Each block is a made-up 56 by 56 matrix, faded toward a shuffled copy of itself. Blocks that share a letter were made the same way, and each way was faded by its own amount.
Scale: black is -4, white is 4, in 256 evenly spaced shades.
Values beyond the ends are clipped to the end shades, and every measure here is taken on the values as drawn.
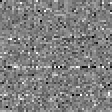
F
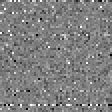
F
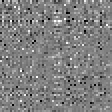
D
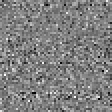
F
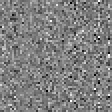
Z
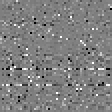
D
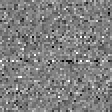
F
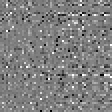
D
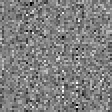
Z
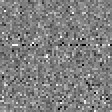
F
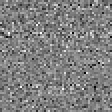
F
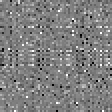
D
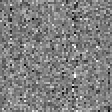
Z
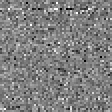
F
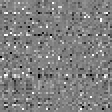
D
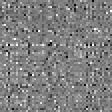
D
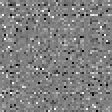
D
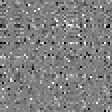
D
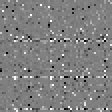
D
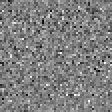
F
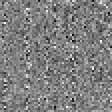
Z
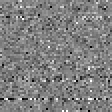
F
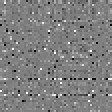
D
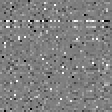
D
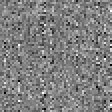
Z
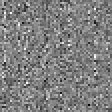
Z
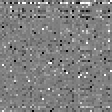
D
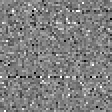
F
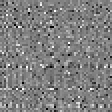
D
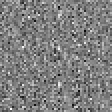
Z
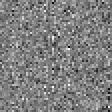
Z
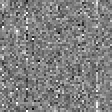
Z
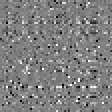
D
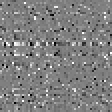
D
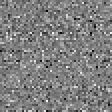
F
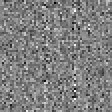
Z
